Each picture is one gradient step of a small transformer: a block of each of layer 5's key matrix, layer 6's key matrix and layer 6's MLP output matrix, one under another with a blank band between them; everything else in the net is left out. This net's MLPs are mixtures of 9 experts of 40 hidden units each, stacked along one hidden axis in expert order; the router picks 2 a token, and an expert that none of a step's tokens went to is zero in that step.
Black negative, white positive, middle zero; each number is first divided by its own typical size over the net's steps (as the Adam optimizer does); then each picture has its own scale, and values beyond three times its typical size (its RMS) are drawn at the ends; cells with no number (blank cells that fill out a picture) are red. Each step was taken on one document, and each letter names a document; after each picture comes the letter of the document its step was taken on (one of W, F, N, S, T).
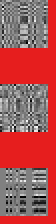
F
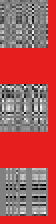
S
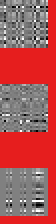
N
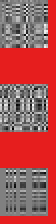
F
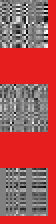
S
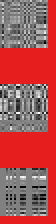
F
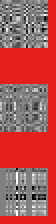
S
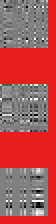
N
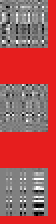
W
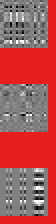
W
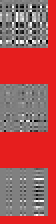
W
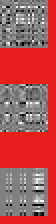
W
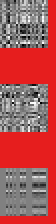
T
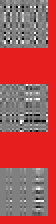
W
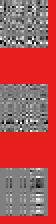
N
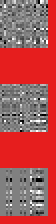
N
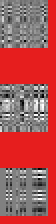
F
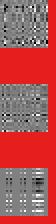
N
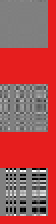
F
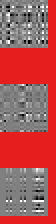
W
